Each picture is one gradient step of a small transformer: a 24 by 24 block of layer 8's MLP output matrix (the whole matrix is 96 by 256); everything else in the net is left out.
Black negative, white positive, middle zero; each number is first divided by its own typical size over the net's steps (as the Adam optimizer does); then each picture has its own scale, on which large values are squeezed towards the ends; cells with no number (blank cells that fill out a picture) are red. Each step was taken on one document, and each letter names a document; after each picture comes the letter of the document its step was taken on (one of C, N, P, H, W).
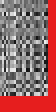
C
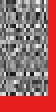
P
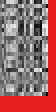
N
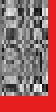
N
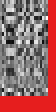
N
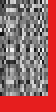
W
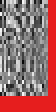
W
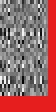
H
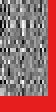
H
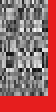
W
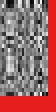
N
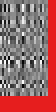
H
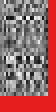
C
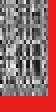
C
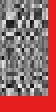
W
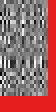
H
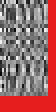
P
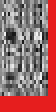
N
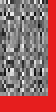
H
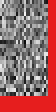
C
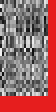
C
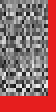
C
